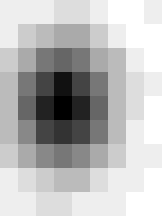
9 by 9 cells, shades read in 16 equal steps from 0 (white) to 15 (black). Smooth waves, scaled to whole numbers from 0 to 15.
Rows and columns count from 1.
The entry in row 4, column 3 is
11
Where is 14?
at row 4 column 4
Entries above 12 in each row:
0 0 0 1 3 0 0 0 0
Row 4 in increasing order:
1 2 4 4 8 8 11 11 14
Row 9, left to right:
1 1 2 2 1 1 1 0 0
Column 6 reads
1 3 5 8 9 8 5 2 1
